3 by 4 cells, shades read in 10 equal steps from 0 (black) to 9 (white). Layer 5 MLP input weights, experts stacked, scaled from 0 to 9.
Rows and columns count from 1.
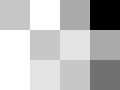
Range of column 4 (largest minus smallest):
6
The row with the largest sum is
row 2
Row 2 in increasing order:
6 7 8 9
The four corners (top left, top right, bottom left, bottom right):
7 0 9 4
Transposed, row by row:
7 9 9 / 9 7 8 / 6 8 7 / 0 6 4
